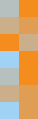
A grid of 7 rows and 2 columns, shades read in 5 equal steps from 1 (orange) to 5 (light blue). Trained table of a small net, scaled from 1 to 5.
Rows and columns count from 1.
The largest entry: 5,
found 2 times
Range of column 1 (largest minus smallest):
4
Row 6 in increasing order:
2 3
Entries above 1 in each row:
1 2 1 1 1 2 2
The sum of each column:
25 12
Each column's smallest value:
1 1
